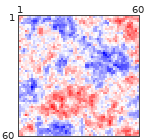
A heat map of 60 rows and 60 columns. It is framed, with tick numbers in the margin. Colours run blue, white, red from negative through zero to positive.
The field is mottled with small blotches. The values follow a bell shape. On average the colour sits 50% of the way up the scale.
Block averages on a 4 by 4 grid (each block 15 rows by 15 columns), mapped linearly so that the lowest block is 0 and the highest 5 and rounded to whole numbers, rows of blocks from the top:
2025 | 3200 | 1543 | 3244
